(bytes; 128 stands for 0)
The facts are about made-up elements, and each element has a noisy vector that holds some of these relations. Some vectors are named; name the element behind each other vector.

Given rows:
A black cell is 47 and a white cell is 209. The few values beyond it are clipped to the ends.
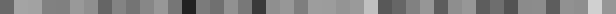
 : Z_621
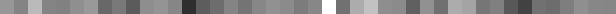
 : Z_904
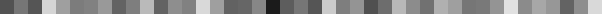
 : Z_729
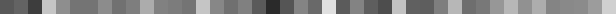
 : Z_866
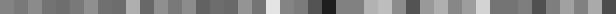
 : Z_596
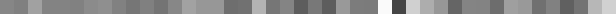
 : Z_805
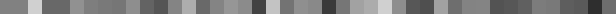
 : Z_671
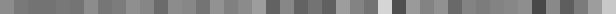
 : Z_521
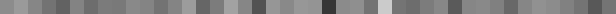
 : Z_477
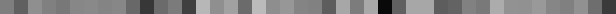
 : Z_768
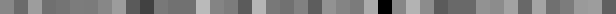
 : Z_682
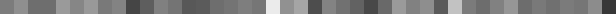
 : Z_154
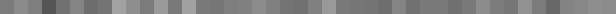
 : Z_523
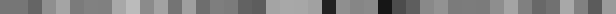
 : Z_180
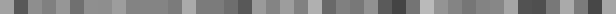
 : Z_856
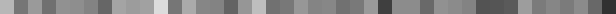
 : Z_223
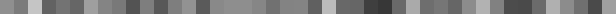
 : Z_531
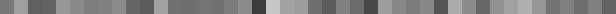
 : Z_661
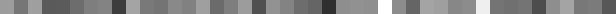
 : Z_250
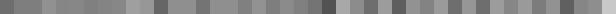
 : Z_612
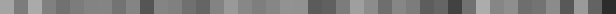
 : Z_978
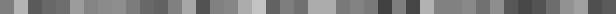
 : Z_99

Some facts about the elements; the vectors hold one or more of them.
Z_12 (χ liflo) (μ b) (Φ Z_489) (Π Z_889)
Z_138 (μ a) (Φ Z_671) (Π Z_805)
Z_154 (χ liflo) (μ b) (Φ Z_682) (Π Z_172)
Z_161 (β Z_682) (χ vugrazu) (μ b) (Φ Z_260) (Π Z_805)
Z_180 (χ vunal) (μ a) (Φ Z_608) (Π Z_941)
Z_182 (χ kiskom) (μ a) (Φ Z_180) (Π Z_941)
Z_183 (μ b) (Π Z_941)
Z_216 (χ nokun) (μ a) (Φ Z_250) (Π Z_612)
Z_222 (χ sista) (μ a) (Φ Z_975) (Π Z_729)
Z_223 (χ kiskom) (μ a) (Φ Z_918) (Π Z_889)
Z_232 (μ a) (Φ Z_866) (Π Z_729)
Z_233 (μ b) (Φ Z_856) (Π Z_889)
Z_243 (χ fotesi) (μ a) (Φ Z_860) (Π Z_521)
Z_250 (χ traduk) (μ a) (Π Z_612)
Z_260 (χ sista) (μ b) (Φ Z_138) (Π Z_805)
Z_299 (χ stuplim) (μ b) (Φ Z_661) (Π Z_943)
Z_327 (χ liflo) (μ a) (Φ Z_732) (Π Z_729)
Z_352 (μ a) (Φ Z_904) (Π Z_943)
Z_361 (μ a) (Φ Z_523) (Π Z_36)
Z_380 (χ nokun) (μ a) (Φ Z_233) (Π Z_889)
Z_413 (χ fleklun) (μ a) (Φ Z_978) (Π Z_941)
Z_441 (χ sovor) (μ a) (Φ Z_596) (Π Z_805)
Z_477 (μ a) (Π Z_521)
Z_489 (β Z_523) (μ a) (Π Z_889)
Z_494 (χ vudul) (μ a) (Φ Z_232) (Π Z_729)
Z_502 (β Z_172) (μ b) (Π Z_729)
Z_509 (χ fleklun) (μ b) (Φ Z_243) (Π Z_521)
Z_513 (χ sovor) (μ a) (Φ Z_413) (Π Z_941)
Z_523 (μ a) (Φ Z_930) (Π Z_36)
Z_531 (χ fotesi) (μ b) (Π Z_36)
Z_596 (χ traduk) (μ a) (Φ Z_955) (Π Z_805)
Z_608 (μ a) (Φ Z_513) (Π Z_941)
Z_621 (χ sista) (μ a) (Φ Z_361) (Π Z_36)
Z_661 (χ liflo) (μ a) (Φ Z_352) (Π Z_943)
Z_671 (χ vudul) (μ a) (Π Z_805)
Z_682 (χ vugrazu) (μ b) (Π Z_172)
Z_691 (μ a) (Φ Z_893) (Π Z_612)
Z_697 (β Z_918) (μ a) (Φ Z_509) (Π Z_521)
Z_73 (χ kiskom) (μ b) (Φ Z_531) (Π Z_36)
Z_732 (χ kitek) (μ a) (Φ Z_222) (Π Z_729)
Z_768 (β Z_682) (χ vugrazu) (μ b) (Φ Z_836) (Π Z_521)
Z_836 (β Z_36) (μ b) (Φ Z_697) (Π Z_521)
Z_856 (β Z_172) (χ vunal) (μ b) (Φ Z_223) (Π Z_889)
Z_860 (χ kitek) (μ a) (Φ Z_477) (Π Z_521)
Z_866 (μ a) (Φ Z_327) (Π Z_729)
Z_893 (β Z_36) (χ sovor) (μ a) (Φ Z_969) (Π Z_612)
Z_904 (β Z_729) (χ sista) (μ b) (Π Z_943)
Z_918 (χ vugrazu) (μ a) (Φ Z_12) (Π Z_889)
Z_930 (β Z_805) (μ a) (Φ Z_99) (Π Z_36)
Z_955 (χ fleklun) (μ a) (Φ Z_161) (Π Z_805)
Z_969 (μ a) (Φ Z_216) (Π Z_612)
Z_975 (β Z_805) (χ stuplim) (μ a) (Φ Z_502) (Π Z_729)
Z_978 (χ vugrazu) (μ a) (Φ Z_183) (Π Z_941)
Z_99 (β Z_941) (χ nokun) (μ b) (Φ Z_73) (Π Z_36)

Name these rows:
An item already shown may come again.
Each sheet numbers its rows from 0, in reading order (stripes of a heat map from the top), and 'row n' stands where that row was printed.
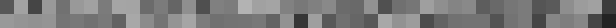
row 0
Z_380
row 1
Z_413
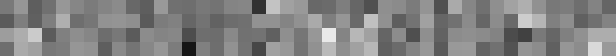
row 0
Z_661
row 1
Z_893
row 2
Z_260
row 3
Z_621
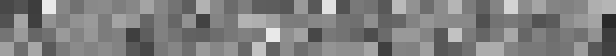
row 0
Z_232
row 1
Z_380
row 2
Z_154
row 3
Z_161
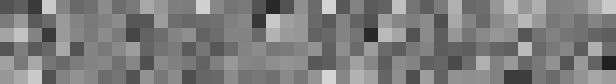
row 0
Z_866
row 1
Z_661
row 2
Z_12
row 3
Z_441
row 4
Z_978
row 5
Z_260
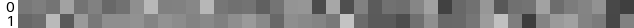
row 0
Z_955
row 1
Z_243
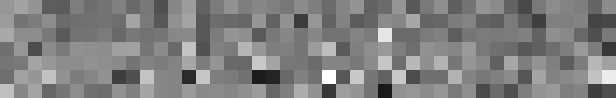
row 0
Z_183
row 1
Z_509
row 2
Z_489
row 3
Z_216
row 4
Z_172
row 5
Z_222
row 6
Z_73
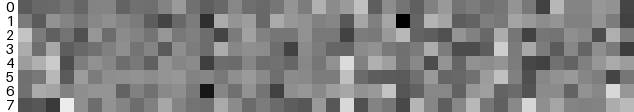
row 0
Z_299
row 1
Z_768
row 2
Z_860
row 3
Z_918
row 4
Z_260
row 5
Z_243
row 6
Z_621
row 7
Z_232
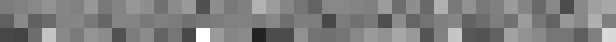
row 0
Z_943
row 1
Z_691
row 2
Z_494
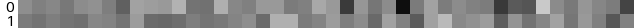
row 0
Z_182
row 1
Z_836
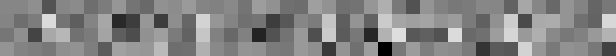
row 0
Z_930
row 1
Z_502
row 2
Z_327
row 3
Z_182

